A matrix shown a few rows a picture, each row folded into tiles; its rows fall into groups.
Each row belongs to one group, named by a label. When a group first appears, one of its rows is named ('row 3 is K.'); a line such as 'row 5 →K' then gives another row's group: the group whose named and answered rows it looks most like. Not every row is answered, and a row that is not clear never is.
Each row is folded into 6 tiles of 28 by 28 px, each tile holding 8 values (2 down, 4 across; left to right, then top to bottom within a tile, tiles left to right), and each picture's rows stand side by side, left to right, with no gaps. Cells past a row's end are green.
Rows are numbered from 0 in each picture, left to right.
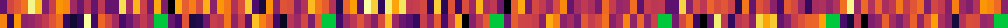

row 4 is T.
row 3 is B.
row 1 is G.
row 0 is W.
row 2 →B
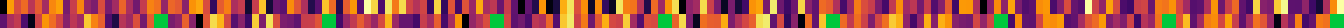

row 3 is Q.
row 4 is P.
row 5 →W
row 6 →P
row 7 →P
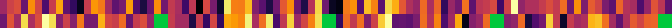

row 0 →B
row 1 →Q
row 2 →B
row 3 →T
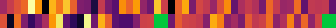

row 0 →W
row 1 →B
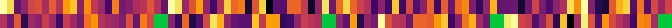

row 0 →T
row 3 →Q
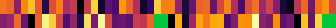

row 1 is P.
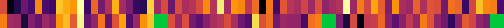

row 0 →Q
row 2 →G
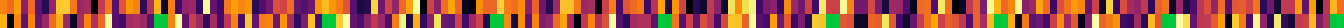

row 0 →W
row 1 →Q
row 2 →Q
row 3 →W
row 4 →Q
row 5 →P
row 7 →Q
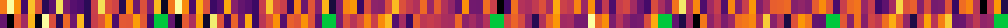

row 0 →B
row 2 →B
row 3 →T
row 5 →W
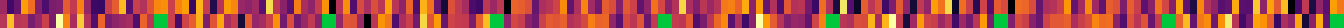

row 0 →Q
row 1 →B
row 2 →T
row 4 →T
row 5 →P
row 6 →G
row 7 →P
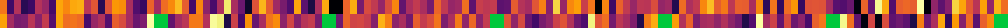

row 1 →B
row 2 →B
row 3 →T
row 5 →Q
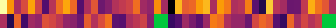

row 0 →W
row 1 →G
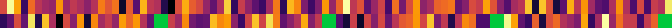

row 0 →B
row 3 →Q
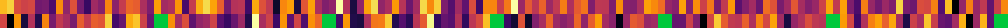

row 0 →W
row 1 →T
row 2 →P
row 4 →G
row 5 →P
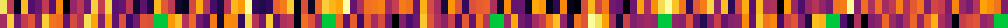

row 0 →P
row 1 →Q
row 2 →T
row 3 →P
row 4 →T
